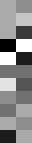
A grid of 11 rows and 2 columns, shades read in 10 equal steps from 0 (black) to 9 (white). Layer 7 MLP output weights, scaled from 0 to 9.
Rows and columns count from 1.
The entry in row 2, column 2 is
7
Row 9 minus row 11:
3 0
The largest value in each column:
9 9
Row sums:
11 13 8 9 10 8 11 9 10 11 7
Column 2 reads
5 7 2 9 1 4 3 4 6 5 6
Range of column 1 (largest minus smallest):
9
